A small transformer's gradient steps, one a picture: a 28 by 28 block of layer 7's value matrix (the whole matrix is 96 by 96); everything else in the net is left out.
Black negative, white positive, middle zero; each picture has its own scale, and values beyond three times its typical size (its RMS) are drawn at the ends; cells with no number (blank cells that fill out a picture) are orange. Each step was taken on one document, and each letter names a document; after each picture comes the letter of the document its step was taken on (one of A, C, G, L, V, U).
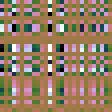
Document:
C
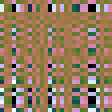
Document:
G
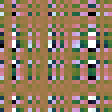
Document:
G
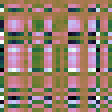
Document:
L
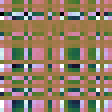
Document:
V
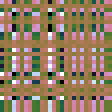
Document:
C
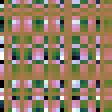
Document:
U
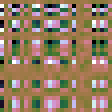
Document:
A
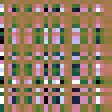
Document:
U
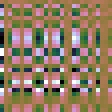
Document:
U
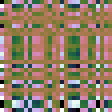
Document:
V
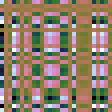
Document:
A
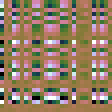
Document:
A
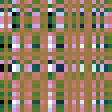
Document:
C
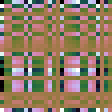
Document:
V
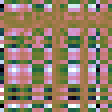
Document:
L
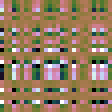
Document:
A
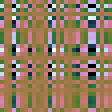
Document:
G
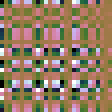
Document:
U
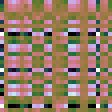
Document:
L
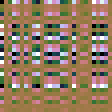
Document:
A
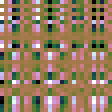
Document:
A
